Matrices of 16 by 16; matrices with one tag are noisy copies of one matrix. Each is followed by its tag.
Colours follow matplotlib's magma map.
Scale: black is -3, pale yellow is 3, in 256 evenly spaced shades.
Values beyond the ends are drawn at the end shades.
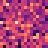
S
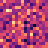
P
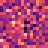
P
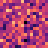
P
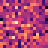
S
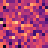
S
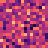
P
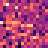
S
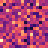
P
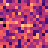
S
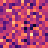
P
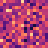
P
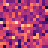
S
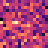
S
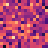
S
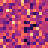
P
